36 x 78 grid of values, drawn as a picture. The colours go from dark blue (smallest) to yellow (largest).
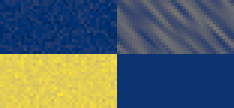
It is made of 2 by 2 panels. Panel 1,1: very low, fine-grained, faint in contrast. Panel 1,2: low, slanting down to the right. Panel 2,1: very high, fine-grained, faint in contrast. Panel 2,2: very low, flat.
